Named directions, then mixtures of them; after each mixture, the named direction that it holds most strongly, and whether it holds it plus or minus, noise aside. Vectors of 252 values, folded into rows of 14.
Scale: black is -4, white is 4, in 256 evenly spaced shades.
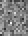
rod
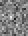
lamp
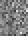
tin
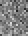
tin, minus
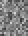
rod, plus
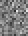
tin, plus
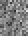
tin, plus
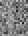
tin, minus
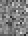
tin, plus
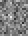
lamp, plus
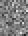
tin, plus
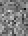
lamp, plus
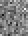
rod, minus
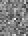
lamp, minus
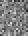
rod, plus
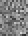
tin, plus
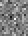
lamp, minus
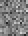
tin, plus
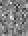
lamp, plus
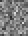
rod, plus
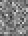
tin, plus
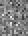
lamp, plus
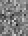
lamp, minus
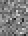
tin, plus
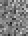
tin, plus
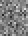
lamp, minus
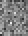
rod, plus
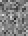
lamp, plus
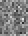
tin, minus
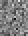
tin, plus
